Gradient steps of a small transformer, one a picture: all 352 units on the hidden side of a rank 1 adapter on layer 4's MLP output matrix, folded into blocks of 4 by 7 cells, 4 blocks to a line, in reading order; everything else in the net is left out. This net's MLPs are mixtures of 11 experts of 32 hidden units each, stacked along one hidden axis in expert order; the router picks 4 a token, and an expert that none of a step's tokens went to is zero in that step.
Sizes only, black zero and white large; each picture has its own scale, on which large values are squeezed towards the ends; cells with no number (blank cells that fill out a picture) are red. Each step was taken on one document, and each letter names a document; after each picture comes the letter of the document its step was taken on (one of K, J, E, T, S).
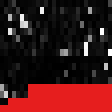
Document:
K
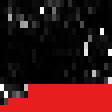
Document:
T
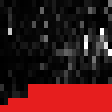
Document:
K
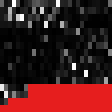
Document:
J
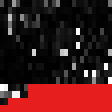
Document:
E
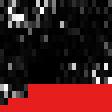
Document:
J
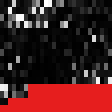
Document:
J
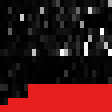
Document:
K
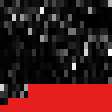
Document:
E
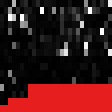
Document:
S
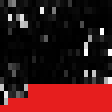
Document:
T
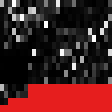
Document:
E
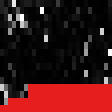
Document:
T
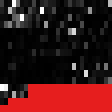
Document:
J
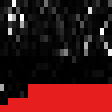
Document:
K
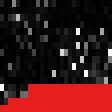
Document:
E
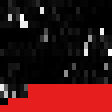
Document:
T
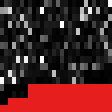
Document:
S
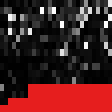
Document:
S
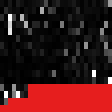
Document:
S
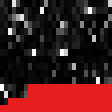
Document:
E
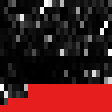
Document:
T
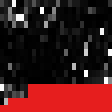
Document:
E
